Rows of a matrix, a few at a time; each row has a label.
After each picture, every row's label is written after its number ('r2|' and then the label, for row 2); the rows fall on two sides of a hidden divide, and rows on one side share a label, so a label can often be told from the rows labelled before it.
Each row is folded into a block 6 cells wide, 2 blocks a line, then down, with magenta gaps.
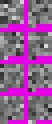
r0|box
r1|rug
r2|rug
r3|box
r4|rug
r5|rug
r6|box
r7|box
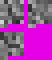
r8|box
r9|box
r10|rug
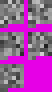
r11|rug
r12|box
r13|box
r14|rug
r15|rug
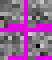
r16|box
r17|box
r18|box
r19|box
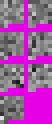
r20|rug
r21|rug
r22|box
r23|box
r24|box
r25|rug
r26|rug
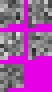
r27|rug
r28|rug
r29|rug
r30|box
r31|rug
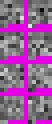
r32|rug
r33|box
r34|rug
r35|rug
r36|rug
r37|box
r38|box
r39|rug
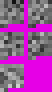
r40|rug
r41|rug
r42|rug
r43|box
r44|box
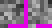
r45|rug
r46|rug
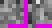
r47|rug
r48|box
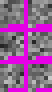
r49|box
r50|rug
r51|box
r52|box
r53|box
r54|rug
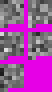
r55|rug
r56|rug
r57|box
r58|rug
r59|box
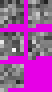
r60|rug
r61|box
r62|rug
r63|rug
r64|box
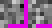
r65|rug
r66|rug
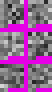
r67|box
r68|box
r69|box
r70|rug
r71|rug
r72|rug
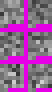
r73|rug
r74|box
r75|rug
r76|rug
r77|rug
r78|box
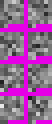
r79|box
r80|rug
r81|box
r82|rug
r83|box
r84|box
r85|box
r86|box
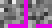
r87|box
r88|rug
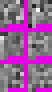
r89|rug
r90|rug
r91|rug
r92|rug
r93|rug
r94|rug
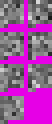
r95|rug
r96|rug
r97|rug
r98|rug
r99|rug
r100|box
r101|box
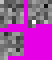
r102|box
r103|rug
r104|rug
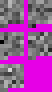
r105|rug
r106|box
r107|box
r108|rug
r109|box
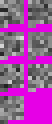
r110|box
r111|box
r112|box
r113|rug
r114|box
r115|box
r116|box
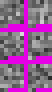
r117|box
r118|rug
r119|box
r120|box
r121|rug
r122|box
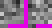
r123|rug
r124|box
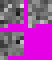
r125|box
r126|rug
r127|box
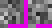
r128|rug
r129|box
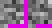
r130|box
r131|box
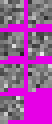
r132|box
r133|box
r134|box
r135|rug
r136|box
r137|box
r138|rug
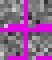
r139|box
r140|rug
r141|rug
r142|rug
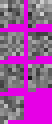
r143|rug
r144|box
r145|box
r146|rug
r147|box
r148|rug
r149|box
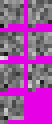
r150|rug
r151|rug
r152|box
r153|rug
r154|box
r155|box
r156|box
